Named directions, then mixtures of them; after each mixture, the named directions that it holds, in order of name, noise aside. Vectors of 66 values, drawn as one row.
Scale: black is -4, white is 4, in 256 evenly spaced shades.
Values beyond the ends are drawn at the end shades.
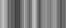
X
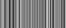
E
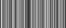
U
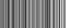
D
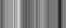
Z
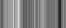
Z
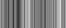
U, Z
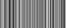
E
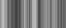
X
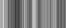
X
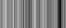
X, Z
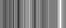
X, Z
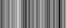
D, Z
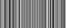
E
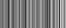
D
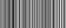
D, E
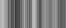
X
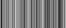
U, Z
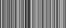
D, U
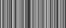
U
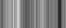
Z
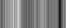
Z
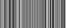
E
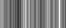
D, Z
